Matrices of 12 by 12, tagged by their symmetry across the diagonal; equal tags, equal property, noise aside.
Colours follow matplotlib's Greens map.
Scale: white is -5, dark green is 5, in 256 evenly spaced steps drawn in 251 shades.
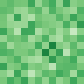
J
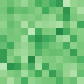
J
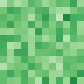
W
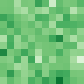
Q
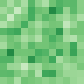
J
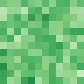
W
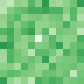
J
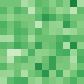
W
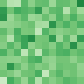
Q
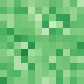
Q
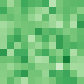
Q
